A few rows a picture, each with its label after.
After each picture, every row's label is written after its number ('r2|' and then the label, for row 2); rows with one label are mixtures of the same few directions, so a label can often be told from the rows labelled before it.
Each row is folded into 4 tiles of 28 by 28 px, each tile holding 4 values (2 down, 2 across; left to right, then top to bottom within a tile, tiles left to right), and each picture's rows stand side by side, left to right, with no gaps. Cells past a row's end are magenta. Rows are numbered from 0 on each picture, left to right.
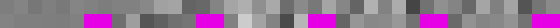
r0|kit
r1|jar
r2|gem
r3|kit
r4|kit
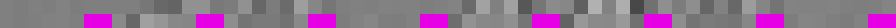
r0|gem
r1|jar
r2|kit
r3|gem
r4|kit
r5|kit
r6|kit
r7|gem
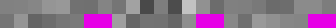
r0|jar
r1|kit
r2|jar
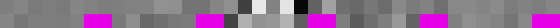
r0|kit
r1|jar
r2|kit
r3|gem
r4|gem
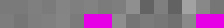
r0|gem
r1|kit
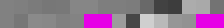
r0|jar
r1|jar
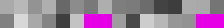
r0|gem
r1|jar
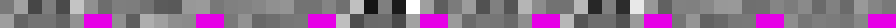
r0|kit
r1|jar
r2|jar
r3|kit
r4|kit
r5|kit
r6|jar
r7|kit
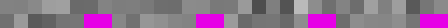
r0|jar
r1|jar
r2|kit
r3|kit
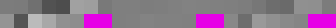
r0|jar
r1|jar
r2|jar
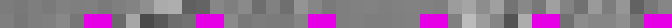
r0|gem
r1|jar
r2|kit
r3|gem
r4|gem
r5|kit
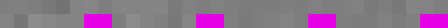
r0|jar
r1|gem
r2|gem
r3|kit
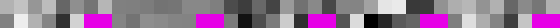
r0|gem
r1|jar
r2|gem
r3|jar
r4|gem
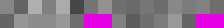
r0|kit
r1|gem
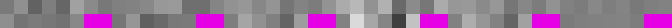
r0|kit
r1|jar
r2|gem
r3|gem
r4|gem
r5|kit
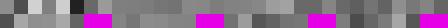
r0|kit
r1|jar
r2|jar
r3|gem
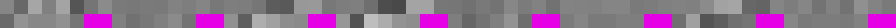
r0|kit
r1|gem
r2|jar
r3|jar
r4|gem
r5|jar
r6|jar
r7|kit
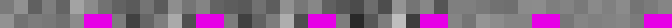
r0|kit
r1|gem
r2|gem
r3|gem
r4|jar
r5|kit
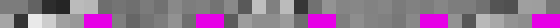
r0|jar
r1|gem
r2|kit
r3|gem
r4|jar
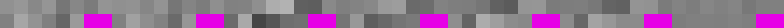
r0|gem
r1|gem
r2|jar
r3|jar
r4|jar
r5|jar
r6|kit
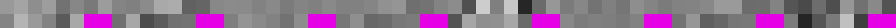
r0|gem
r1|jar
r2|gem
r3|jar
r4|kit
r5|kit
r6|jar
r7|gem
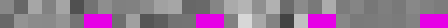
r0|kit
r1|jar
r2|gem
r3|kit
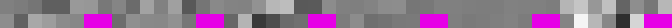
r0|jar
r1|kit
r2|jar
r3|jar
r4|gem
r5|gem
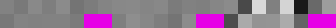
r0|kit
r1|gem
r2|kit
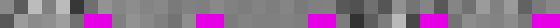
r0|kit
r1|gem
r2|kit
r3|gem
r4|kit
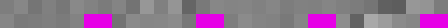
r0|kit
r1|kit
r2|gem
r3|jar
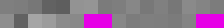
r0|jar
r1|kit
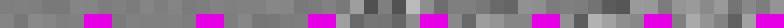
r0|jar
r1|kit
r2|jar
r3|kit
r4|jar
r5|jar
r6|gem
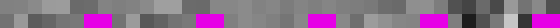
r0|jar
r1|jar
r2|gem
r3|jar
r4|gem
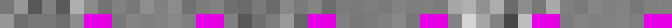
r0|kit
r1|kit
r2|gem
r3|gem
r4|gem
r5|kit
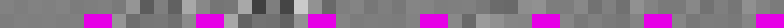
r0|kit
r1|kit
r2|kit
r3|kit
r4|jar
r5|kit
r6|kit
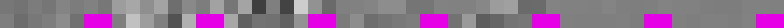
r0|gem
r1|gem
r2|kit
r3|jar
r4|jar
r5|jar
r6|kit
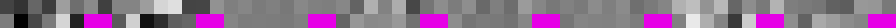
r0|gem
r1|jar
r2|kit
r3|kit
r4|kit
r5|kit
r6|gem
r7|jar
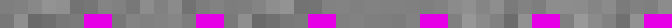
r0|jar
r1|kit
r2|jar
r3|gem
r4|gem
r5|gem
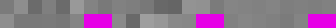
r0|kit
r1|jar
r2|gem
